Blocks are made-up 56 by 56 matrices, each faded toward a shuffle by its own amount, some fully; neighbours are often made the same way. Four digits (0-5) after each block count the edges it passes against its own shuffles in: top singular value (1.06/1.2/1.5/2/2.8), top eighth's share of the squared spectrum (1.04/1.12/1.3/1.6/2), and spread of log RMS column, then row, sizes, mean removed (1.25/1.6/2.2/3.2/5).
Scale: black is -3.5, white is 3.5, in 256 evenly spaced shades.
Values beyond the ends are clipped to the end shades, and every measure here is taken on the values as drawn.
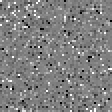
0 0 0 0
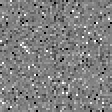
1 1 0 0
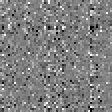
4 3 2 1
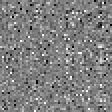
3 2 1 0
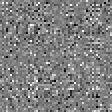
4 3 2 1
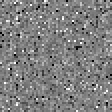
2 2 0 0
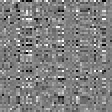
5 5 3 3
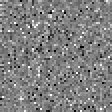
0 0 1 0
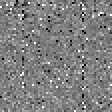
2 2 1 1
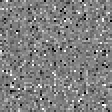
1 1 1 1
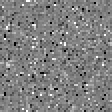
0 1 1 0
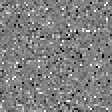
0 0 0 0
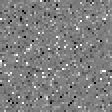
0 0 0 0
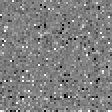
1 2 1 1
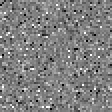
0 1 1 1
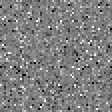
0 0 0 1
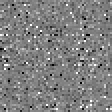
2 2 1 1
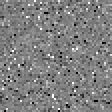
0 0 0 0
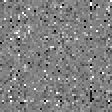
2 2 2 1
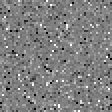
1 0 0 0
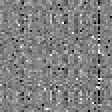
4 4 2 1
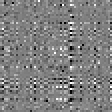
5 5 3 3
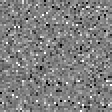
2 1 0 0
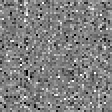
3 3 1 1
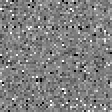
1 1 0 1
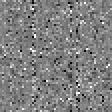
1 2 2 0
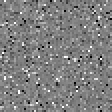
0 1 0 0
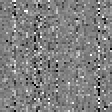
2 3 3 0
